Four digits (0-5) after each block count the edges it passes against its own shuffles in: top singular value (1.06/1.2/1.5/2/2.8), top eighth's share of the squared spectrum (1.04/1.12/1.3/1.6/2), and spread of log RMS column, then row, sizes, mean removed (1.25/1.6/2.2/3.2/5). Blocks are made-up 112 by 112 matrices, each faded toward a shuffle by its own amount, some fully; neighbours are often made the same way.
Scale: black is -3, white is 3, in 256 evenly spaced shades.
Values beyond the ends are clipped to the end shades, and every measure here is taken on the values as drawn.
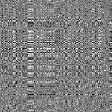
5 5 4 4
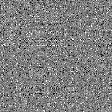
4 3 2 2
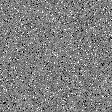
0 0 0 0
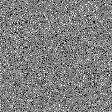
3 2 1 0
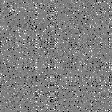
4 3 2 2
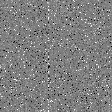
3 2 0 0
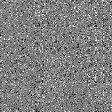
4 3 2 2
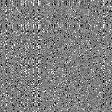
5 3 3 2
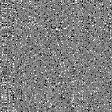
4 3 2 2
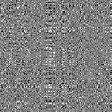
5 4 3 3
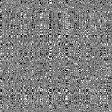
5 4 3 3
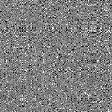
4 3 2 2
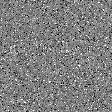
2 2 0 0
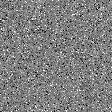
3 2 0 0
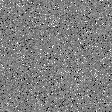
0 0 0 0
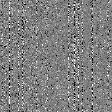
2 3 4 0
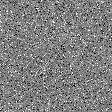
0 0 0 0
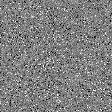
3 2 1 2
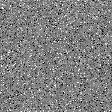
2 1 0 0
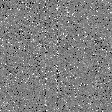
2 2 1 0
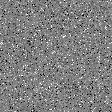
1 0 0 0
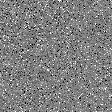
2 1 1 0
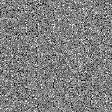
3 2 2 1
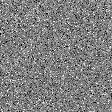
0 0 0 0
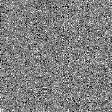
3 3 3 1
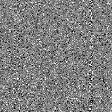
3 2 2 1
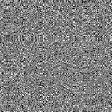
5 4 3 3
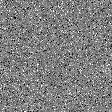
2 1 0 0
